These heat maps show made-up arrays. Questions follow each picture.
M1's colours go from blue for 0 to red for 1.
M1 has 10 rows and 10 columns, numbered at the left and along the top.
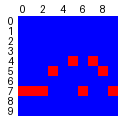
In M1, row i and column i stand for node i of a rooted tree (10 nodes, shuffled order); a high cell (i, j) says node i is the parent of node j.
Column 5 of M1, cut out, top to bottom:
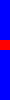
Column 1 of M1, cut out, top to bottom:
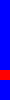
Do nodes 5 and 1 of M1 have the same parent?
no
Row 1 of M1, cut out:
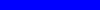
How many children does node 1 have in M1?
0
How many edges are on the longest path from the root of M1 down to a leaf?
2
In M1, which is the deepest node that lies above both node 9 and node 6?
7
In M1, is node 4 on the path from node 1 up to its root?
yes
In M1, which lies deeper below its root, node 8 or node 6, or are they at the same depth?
the same depth
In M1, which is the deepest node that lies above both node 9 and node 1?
7
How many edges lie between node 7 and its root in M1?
1
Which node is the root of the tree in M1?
4
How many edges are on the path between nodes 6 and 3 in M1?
4
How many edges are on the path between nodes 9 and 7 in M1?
1
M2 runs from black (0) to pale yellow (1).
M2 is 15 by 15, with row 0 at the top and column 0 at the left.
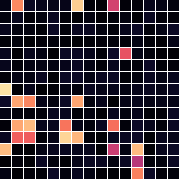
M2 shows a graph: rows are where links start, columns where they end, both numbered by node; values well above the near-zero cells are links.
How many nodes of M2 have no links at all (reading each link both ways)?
1
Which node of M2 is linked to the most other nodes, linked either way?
node 11
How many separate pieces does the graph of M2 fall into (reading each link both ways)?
2
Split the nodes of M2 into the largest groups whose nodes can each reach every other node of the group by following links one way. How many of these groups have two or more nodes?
0
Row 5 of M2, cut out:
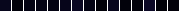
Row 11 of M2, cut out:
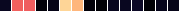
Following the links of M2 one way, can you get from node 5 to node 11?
no
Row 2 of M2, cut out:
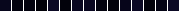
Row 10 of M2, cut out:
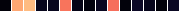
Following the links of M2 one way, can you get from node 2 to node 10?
no
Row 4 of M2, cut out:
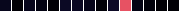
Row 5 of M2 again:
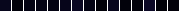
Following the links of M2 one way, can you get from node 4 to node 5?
yes
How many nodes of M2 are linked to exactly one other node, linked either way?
4
